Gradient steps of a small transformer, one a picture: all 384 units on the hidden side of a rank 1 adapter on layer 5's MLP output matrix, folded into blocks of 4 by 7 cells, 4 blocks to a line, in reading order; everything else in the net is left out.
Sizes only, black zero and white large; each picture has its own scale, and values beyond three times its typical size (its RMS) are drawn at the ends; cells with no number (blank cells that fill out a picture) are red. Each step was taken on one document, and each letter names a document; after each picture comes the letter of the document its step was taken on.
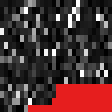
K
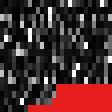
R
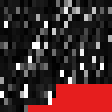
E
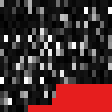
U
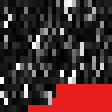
E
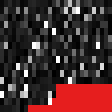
E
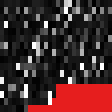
E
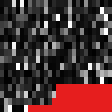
K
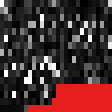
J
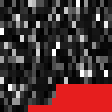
K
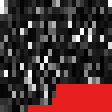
J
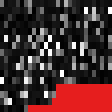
U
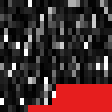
R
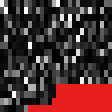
J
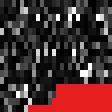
K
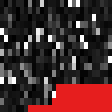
R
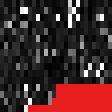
K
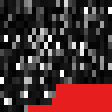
U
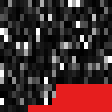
R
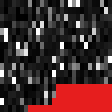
R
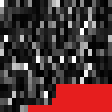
J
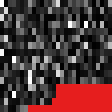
J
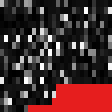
U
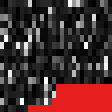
R
